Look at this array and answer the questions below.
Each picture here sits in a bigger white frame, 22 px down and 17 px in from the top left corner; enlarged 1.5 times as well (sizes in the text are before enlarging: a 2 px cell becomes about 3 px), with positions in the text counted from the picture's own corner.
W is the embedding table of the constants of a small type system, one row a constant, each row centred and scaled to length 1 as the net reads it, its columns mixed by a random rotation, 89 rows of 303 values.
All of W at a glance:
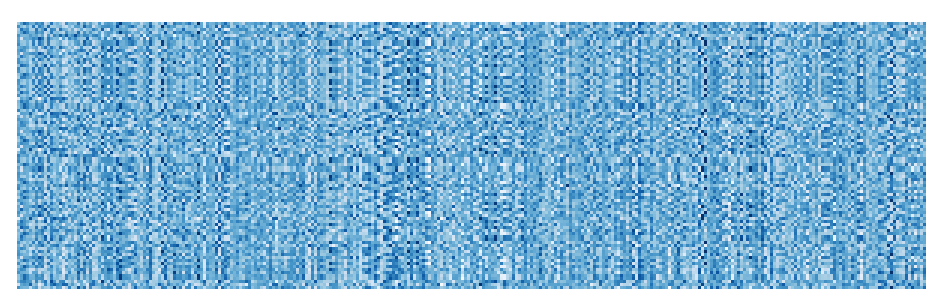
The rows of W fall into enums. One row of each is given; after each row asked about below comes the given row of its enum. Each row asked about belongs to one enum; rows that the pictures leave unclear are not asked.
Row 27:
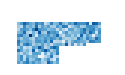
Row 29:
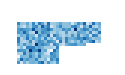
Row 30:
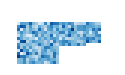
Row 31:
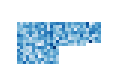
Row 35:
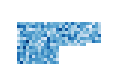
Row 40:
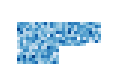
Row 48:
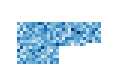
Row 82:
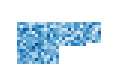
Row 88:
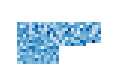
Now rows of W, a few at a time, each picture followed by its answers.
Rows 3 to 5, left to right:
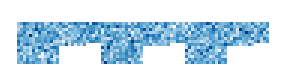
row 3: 27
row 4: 35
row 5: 48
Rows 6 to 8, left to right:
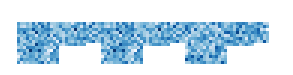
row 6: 29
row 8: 40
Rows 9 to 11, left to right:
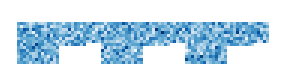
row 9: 82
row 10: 48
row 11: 40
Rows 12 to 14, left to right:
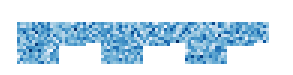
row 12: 29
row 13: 88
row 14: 40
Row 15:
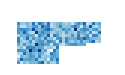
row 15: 29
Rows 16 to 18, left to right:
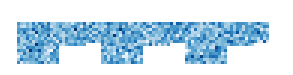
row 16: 29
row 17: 27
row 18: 40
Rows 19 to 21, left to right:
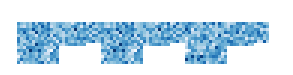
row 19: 29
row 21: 40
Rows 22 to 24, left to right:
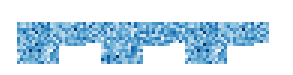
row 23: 40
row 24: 29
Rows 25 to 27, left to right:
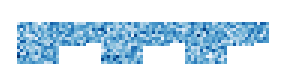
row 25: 30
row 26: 40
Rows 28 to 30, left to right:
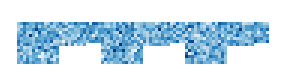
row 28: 27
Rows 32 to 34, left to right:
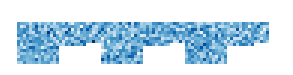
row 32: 88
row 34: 82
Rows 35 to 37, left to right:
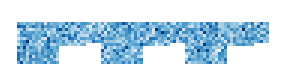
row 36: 48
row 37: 29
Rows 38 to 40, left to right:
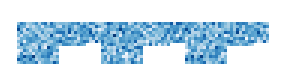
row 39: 27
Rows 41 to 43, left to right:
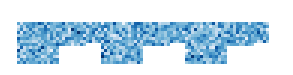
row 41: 48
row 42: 30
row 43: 40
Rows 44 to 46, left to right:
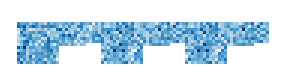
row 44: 35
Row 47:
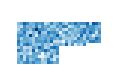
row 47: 27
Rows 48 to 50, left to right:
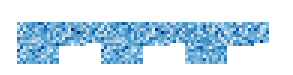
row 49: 48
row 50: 88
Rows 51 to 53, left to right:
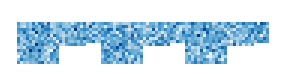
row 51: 29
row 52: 82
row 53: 27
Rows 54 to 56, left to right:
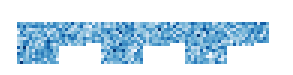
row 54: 35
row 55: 29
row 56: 27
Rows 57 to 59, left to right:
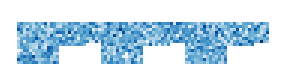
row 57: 40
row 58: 27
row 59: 88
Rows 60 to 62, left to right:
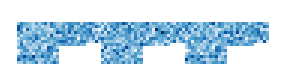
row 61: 48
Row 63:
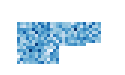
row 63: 29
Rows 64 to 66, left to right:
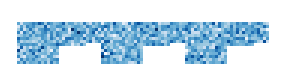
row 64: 48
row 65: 30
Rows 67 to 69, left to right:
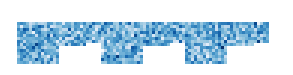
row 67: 82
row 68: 40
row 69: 31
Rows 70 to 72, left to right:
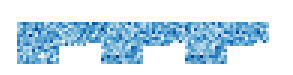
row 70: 27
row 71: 40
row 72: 40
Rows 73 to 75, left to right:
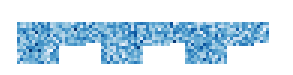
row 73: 29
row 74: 31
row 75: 82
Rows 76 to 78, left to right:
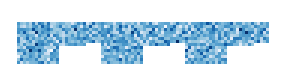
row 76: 29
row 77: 88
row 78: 48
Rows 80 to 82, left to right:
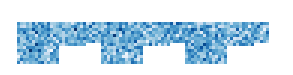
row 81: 27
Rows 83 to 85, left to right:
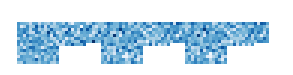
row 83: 88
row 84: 27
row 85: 27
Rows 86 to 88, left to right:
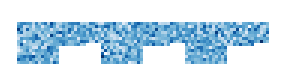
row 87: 30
